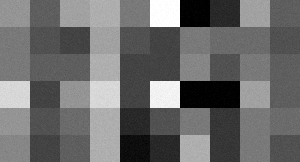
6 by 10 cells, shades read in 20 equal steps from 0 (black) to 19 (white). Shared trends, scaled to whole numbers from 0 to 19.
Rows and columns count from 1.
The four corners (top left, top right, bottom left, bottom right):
11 7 10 6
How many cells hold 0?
3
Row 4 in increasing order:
0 0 5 5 7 11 12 16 16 18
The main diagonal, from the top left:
11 6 7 16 3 3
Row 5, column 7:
9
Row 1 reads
11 7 12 13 9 19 0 3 12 7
